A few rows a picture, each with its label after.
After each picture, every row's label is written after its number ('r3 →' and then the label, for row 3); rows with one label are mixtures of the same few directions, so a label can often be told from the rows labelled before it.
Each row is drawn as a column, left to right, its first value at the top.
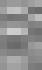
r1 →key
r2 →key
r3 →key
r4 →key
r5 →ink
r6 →ink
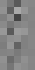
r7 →key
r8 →key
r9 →ink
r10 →key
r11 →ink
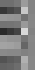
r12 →key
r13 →key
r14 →key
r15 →key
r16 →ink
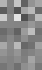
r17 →ink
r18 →key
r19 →ink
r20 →ink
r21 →key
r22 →ink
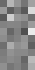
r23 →ink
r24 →ink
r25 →ink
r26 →key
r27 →key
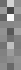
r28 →ink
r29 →ink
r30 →key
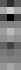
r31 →ink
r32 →ink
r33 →ink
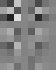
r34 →ink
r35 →ink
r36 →ink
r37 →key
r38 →key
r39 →ink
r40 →ink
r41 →ink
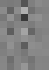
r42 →ink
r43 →key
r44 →ink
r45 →ink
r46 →key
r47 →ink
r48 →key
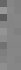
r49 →ink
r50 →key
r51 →key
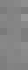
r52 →key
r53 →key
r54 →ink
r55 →ink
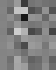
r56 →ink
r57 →key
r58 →key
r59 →ink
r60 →key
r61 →key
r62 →ink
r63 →key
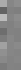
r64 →ink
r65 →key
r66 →ink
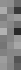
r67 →key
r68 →ink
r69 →key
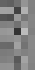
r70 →ink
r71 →ink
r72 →key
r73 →key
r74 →key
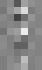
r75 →key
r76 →key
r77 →ink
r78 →key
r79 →ink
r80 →key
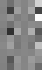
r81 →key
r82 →key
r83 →key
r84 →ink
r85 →key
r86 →ink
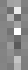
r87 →ink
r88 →ink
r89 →key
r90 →key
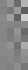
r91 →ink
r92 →ink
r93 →ink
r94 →ink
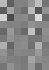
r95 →ink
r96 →ink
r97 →key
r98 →key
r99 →key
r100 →ink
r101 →ink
